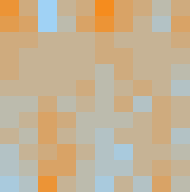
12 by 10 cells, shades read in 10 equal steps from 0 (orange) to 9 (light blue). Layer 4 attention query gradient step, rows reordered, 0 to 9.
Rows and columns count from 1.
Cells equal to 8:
3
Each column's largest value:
8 7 9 6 6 8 8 7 7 7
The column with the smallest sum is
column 3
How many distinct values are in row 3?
2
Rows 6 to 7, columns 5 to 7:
4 6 5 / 5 6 4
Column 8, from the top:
4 5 5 5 5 4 7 5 5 5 5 7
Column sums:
59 61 56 57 60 62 59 62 57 63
